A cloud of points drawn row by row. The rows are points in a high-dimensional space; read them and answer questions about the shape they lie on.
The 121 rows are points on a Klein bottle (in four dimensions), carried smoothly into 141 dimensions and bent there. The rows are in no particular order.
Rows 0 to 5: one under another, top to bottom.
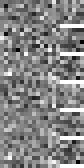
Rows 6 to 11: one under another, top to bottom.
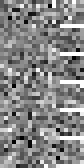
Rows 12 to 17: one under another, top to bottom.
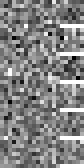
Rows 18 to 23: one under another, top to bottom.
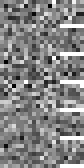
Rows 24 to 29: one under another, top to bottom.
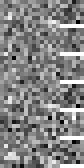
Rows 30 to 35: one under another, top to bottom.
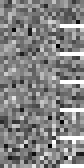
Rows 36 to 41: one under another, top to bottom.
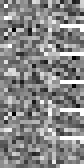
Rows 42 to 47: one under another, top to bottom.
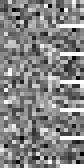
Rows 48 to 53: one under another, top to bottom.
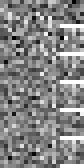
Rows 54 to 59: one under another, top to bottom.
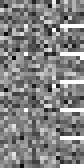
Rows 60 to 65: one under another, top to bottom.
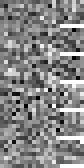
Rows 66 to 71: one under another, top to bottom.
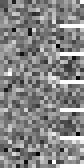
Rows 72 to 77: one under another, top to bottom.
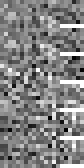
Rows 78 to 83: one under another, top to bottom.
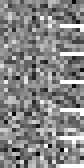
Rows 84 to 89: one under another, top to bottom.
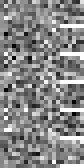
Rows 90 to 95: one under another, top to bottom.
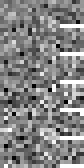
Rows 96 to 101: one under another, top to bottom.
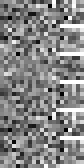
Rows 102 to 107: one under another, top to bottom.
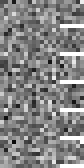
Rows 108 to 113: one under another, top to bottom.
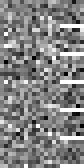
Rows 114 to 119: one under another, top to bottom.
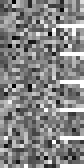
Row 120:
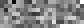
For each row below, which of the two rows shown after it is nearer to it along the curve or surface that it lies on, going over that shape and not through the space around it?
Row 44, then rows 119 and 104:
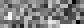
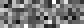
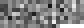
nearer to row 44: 119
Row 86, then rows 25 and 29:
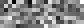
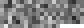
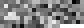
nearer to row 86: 29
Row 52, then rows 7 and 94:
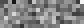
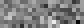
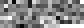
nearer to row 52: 7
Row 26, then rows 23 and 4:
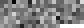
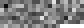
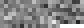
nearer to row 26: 4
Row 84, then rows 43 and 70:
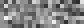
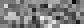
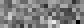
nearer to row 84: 70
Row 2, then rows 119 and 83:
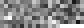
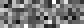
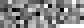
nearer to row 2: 119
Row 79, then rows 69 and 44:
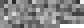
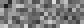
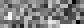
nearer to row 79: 44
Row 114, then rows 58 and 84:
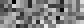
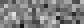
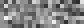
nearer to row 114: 58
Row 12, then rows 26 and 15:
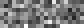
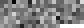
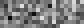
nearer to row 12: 15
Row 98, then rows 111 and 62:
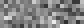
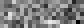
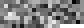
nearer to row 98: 111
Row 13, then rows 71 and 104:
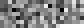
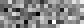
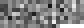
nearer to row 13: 104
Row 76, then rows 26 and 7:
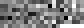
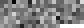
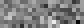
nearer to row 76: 26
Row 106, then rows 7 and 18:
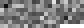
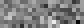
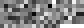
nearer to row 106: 18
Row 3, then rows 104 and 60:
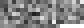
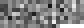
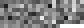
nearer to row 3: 104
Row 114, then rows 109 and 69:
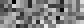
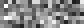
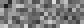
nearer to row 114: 109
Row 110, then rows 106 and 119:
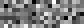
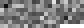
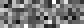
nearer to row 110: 119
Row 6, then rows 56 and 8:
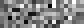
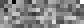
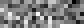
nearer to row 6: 56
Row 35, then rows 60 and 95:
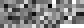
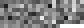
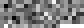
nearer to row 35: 95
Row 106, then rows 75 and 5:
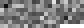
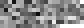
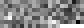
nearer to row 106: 5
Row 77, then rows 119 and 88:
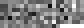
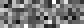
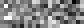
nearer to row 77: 119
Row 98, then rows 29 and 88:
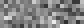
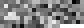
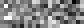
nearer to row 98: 88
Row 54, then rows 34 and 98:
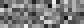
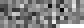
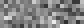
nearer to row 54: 34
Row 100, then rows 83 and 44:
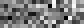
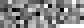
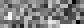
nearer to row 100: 83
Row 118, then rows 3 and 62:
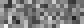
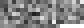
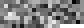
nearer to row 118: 62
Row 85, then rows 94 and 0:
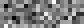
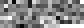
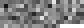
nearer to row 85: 0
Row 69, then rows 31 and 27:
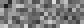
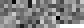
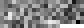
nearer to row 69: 27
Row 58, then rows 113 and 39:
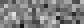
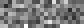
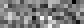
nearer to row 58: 39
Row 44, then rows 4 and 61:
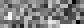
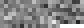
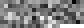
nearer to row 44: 4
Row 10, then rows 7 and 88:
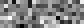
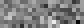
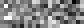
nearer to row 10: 88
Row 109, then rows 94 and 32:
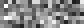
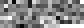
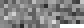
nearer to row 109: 94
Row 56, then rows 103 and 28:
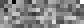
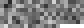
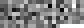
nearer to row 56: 28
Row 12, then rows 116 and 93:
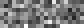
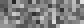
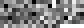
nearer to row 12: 93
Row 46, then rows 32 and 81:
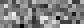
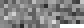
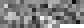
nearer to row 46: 81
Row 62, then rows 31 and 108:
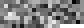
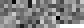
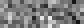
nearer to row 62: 108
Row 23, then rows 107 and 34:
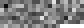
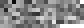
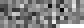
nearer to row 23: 34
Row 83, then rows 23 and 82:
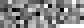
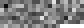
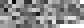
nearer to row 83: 82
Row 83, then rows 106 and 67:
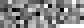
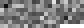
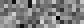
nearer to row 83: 67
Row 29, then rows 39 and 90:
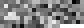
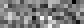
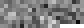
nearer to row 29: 39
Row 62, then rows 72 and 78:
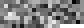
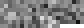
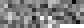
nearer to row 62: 78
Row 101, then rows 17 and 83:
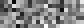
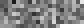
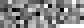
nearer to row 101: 83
